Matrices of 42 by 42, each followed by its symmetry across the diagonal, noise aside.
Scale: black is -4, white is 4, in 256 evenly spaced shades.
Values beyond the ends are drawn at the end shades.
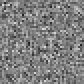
antisymmetric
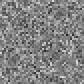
symmetric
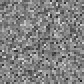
symmetric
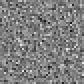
antisymmetric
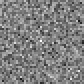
symmetric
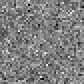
neither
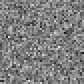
neither
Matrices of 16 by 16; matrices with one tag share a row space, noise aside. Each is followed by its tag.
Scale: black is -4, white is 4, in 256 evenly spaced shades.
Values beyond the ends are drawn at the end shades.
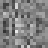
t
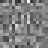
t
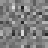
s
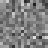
s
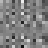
s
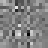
t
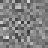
t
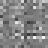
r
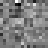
r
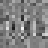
s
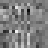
t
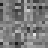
r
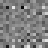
s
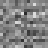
r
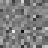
s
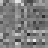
r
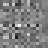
t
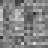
r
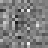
t
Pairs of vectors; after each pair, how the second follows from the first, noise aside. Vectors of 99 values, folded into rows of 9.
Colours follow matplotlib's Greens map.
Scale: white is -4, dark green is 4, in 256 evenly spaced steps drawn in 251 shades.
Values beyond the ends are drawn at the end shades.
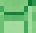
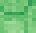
shrunk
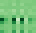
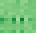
shrunk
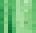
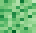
shuffled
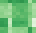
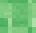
shrunk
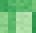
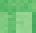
shrunk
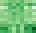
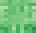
shrunk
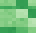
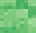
shrunk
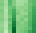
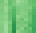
shrunk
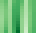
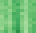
shrunk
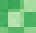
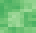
shrunk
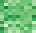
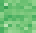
shrunk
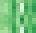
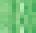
shrunk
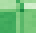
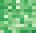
shuffled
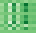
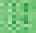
shrunk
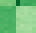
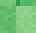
shrunk
